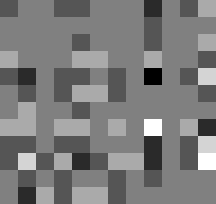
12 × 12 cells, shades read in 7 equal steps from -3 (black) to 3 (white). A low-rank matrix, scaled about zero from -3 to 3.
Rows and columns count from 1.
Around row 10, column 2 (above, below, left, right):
-1 -1 -1 -1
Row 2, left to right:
0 0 0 0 0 0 0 0 -1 0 0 0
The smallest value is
-3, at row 5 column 9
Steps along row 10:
up down up down up up same down up down up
